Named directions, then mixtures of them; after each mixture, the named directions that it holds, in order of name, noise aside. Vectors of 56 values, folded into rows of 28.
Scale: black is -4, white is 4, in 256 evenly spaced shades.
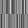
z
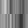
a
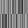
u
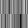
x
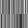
x, z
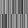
u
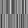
z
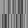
u, x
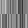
a, u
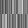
u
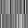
x, z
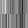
a, u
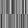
z
